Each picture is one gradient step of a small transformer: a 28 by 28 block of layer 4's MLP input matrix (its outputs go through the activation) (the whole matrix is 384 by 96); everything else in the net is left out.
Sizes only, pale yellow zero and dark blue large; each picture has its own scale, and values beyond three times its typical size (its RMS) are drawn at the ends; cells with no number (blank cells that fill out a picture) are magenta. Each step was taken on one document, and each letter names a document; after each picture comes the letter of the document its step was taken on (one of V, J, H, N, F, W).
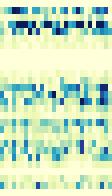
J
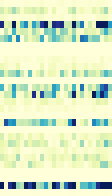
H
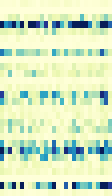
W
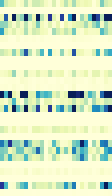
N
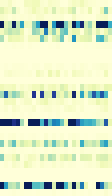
H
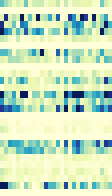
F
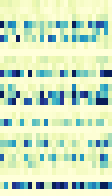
H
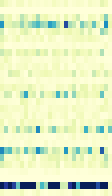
W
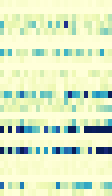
W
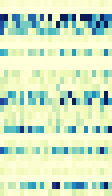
W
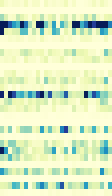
N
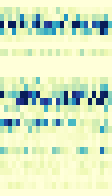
J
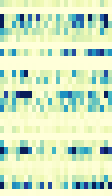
N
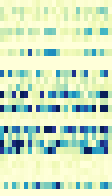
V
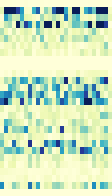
J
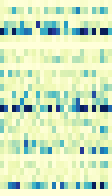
V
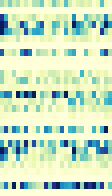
F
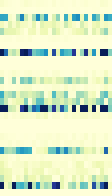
F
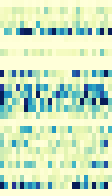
V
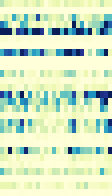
N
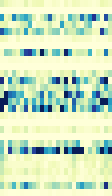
F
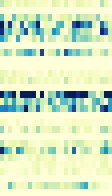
N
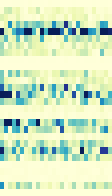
J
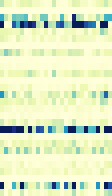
W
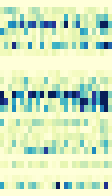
J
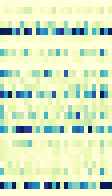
V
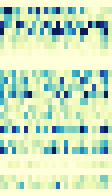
J
